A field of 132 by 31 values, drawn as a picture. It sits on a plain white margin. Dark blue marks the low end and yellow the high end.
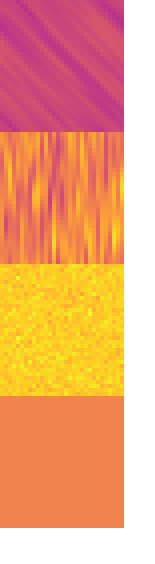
The table splits into 4 rows of 1 panel. Panel 1,1: middling, slanting down to the right, faint in contrast. Panel 2,1: high, streaked downward. Panel 3,1: very high, fine-grained, faint in contrast. Panel 4,1: high, flat.
